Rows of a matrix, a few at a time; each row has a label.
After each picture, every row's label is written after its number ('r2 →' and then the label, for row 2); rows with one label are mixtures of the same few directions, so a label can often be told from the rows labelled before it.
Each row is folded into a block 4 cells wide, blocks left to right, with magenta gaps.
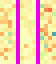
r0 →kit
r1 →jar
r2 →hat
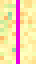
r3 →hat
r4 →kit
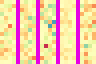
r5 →kit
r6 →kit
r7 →jar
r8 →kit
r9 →jar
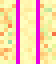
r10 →kit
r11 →hat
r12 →hat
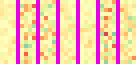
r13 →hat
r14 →jar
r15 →hat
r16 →kit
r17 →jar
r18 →hat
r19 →kit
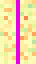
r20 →hat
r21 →hat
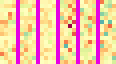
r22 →hat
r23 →kit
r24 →kit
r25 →jar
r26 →kit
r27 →kit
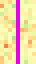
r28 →jar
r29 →jar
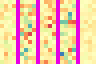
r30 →jar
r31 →kit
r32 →jar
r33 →hat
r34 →jar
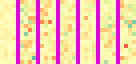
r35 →jar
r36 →kit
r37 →kit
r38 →kit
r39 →hat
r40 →jar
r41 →jar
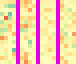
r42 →hat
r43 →jar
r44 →hat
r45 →hat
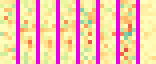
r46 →hat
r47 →jar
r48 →jar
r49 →jar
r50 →kit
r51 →hat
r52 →kit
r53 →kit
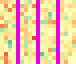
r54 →jar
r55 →jar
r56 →hat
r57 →hat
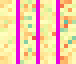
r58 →jar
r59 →jar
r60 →hat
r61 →jar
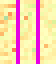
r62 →hat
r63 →hat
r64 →jar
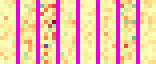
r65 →hat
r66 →jar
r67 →jar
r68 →hat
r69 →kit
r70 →hat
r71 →jar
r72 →kit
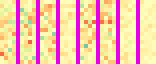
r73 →hat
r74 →kit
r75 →hat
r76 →hat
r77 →jar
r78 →kit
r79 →jar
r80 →kit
